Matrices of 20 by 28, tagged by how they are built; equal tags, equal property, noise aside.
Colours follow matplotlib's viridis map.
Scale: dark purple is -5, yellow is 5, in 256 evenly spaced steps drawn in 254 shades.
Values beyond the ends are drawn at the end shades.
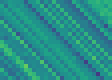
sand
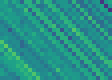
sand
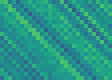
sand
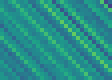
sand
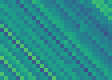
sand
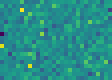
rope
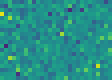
rope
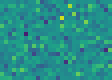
rope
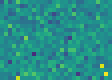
rope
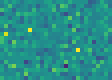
rope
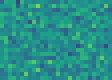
rope
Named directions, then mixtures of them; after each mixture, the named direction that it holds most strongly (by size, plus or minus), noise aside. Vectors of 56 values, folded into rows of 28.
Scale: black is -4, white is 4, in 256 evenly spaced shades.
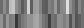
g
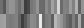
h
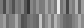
h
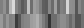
g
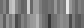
g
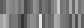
h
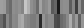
h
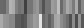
h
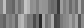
h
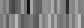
g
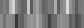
g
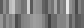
g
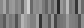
h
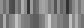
g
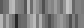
g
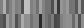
h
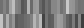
g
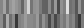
g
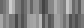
g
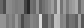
h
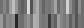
g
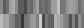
h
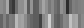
g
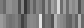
h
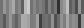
h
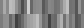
g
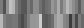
h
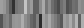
h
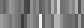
h
